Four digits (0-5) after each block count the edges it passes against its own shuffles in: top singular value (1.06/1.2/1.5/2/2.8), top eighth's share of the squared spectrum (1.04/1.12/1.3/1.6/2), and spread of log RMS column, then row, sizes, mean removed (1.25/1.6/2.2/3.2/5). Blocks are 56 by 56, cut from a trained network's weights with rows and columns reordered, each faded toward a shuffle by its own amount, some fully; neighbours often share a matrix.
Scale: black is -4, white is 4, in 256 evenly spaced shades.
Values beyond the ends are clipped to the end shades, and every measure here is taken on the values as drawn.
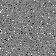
1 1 0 0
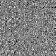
3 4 2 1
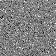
0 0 0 0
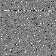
2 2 0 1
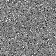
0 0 0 0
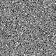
1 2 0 0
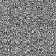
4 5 2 1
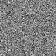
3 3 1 0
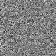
2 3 1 0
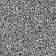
2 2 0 0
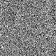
2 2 1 0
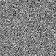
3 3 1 0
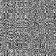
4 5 3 1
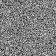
0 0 0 0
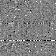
3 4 0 2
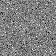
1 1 0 0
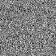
2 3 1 1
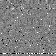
3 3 0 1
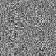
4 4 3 1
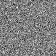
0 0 0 0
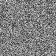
0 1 0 0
